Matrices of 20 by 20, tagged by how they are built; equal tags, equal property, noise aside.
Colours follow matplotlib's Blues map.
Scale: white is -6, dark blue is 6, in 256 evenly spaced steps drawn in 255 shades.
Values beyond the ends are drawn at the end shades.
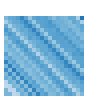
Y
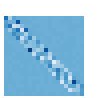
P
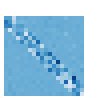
P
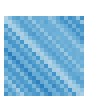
Y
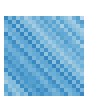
Y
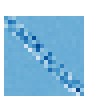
P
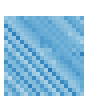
Y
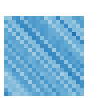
Y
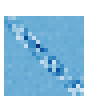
P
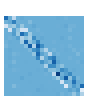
P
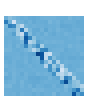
P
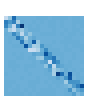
P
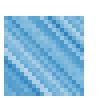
Y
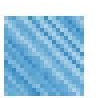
Y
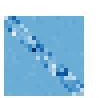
P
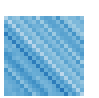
Y
